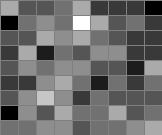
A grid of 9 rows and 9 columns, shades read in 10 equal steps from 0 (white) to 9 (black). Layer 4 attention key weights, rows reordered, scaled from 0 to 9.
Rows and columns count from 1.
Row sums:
53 44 47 51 46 51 46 46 41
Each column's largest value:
9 7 8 5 7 8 7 8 9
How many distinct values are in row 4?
6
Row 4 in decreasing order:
8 7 7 7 6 5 4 4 3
